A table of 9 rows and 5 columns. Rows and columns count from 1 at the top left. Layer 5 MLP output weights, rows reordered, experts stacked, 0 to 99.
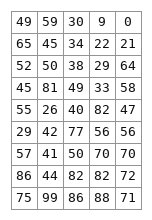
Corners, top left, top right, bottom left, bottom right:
49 0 75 71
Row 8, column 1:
86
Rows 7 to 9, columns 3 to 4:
50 70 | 82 82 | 86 88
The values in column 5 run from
0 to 72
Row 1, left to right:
49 59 30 9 0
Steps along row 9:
up down up down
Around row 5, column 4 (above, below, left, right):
33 56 40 47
